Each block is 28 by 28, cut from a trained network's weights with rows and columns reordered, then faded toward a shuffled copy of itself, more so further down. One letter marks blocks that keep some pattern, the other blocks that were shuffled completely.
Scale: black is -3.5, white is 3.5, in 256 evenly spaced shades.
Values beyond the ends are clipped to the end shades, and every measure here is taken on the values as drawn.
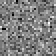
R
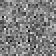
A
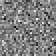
R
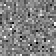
R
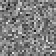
R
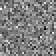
R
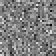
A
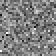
R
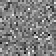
R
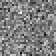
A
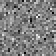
R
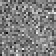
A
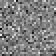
R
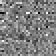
A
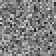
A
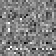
A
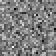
R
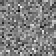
R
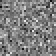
R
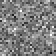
R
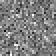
R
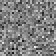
A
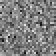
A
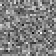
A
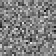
A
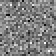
R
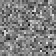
R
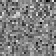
A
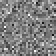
R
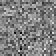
A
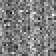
A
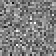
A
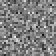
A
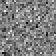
R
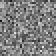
R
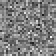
R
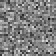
A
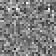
A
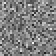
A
